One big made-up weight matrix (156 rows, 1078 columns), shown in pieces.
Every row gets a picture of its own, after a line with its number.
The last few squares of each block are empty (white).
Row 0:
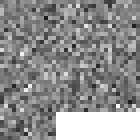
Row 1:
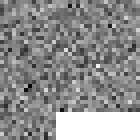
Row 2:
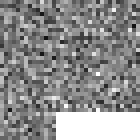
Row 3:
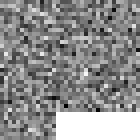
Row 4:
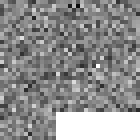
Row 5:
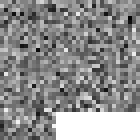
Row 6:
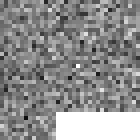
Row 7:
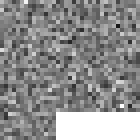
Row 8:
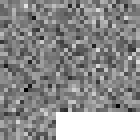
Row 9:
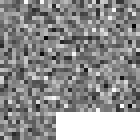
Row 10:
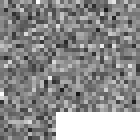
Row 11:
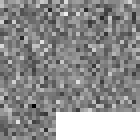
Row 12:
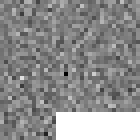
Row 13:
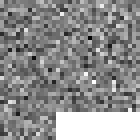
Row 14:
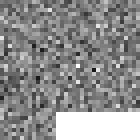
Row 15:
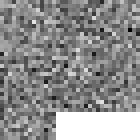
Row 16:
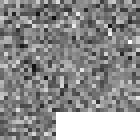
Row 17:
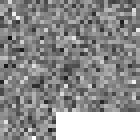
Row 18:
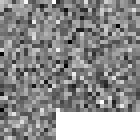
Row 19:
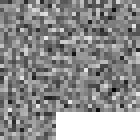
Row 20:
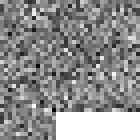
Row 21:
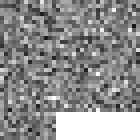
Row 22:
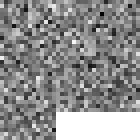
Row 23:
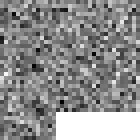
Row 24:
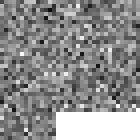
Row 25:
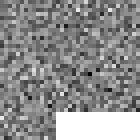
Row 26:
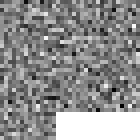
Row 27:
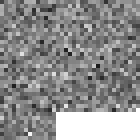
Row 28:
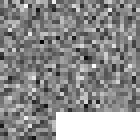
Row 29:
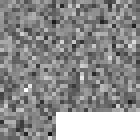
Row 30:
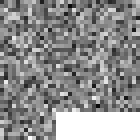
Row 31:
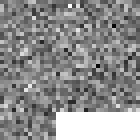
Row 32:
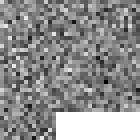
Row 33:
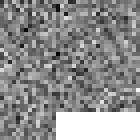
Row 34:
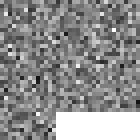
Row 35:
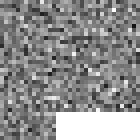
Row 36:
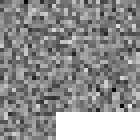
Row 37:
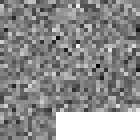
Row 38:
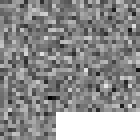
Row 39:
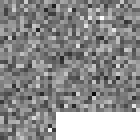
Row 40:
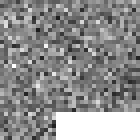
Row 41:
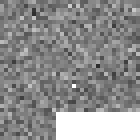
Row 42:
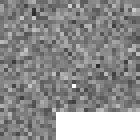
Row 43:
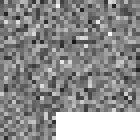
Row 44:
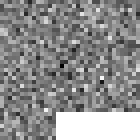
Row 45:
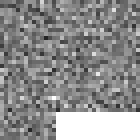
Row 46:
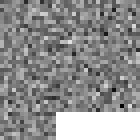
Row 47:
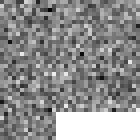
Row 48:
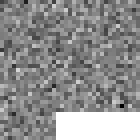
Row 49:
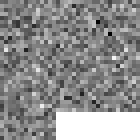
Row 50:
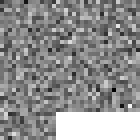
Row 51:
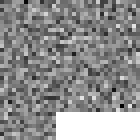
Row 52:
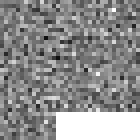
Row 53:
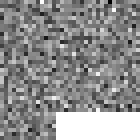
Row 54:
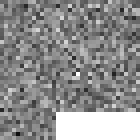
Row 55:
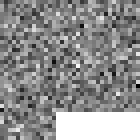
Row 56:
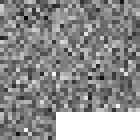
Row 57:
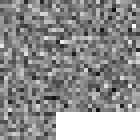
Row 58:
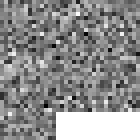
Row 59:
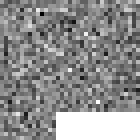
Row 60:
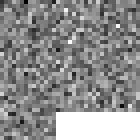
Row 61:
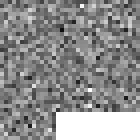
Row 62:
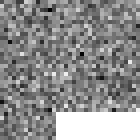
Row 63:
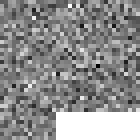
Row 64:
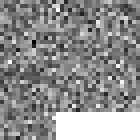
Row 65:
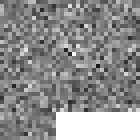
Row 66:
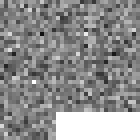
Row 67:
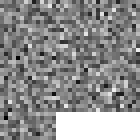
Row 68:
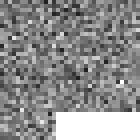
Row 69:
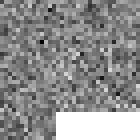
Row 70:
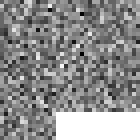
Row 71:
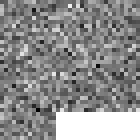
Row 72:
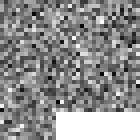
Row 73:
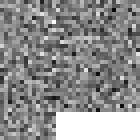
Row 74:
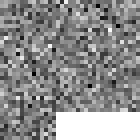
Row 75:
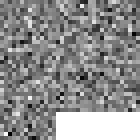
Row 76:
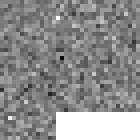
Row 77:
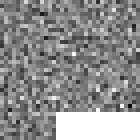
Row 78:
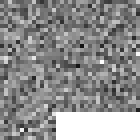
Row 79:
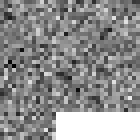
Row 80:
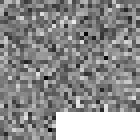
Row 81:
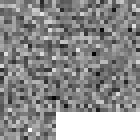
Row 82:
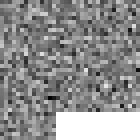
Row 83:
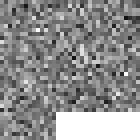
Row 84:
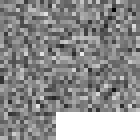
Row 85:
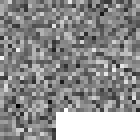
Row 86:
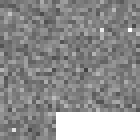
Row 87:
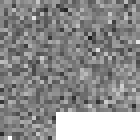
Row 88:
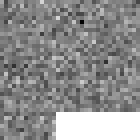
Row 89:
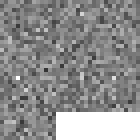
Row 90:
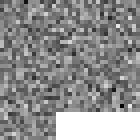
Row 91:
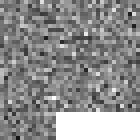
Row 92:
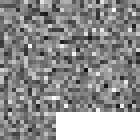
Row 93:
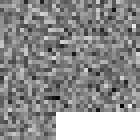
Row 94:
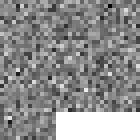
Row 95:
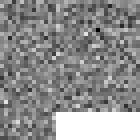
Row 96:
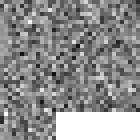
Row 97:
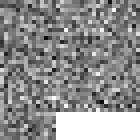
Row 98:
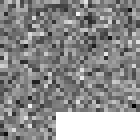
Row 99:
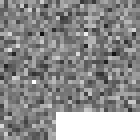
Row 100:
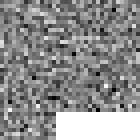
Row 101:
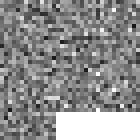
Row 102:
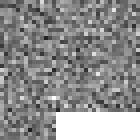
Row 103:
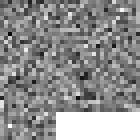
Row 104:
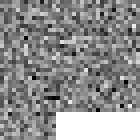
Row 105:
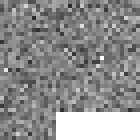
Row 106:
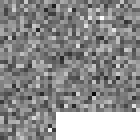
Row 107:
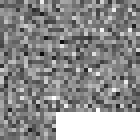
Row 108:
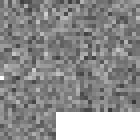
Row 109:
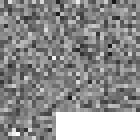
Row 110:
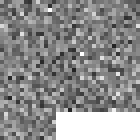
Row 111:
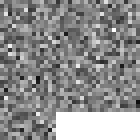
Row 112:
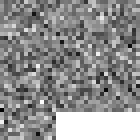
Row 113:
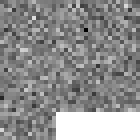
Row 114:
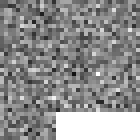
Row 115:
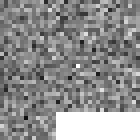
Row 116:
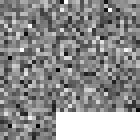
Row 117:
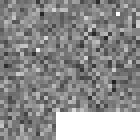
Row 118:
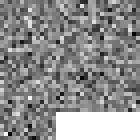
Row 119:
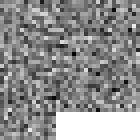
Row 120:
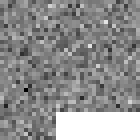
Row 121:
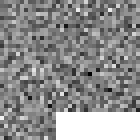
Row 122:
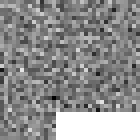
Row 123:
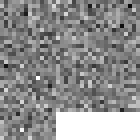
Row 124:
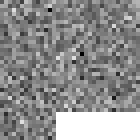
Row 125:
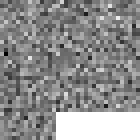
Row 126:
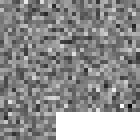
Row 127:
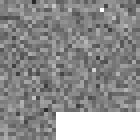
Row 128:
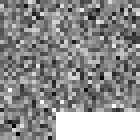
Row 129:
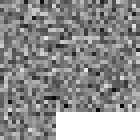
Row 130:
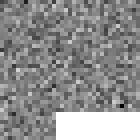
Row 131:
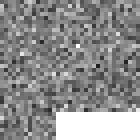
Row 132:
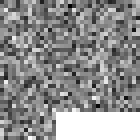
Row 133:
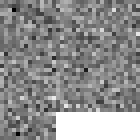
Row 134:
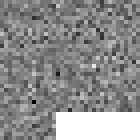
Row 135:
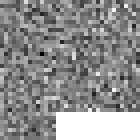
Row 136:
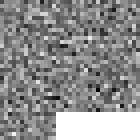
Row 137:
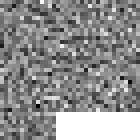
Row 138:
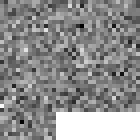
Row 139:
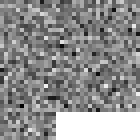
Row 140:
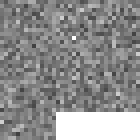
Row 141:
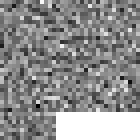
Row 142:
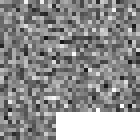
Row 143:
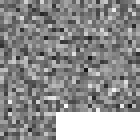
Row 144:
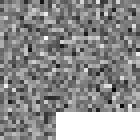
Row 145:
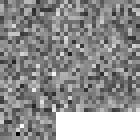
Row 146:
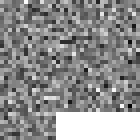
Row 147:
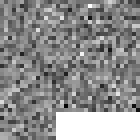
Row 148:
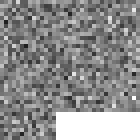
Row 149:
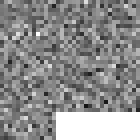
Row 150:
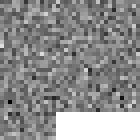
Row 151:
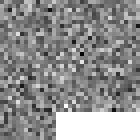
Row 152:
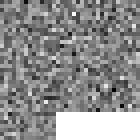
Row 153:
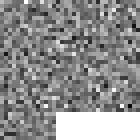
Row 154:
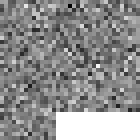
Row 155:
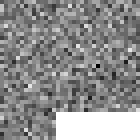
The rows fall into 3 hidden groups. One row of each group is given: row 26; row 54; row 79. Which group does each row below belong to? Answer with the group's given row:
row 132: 79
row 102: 26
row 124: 54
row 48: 26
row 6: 79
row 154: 54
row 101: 26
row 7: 26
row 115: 79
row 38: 26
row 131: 54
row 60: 26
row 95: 79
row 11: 79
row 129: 26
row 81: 26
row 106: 54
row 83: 54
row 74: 79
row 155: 54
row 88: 79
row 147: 54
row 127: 79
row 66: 79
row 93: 26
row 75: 79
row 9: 26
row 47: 54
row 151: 54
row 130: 26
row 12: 54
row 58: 79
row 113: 54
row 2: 26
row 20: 54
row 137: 26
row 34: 79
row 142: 26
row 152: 26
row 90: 26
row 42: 54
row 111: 79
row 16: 79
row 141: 26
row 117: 79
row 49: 79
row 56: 54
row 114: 26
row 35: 26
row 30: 79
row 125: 79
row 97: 26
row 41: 54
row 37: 54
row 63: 54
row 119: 26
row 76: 54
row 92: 26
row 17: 79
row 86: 26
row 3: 26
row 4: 54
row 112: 54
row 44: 54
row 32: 79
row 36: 26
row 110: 54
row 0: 54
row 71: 54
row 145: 54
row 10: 79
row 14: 79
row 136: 26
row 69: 54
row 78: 79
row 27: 54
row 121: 79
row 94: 79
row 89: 54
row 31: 54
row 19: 26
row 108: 79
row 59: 79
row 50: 26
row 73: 26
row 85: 79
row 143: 26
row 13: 79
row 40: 79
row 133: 26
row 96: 54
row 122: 26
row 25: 79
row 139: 26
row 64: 79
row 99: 79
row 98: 79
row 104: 26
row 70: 54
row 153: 26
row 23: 79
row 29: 54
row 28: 79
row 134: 79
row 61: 79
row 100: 26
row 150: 26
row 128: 54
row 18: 26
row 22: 79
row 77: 26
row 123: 79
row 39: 54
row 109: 79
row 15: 26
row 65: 54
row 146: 26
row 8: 54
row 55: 54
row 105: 54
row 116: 79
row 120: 54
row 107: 26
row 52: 26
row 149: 79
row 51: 26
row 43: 79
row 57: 26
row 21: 26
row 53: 26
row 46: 26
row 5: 79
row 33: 79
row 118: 79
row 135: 26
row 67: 26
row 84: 26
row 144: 26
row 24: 54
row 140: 54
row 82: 26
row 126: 26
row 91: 26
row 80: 79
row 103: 79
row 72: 54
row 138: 54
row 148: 79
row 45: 26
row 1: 54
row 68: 79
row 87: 79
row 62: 54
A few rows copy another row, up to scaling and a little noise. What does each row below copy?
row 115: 6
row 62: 47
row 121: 25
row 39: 106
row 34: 111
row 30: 132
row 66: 99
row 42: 41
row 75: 118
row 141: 137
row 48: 130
